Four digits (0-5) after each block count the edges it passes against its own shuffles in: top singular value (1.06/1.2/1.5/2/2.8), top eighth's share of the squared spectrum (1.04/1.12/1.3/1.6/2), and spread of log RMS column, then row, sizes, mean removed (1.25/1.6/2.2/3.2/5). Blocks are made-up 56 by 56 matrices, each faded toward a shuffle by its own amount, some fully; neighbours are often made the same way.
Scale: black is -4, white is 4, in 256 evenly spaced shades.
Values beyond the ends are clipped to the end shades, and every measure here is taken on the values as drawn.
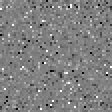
1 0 0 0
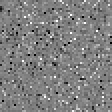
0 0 0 0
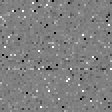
2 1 0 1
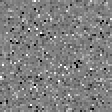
0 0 0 0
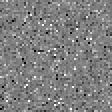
1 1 0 0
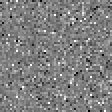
1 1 1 0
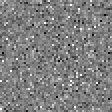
0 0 0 0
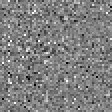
3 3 1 1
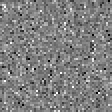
2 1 0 0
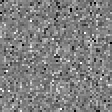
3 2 1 0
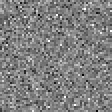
0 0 0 0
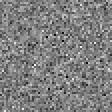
0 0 0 0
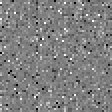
3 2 0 0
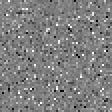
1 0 0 0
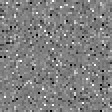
2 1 1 0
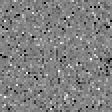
0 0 0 0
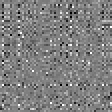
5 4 2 3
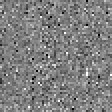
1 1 2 0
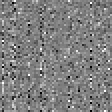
2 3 3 0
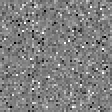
1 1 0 0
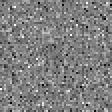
3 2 1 0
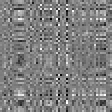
5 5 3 3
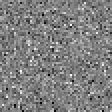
0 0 0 0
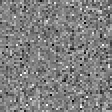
1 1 2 0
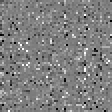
3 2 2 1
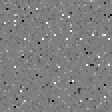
1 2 0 0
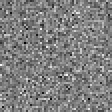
2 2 1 0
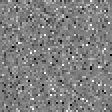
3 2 0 0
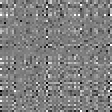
5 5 3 3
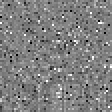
3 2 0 1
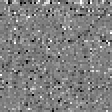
3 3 0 2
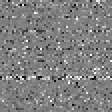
3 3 0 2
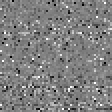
2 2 0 2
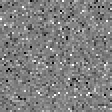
1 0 0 0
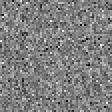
2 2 0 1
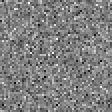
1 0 0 0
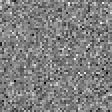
1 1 0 0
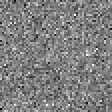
2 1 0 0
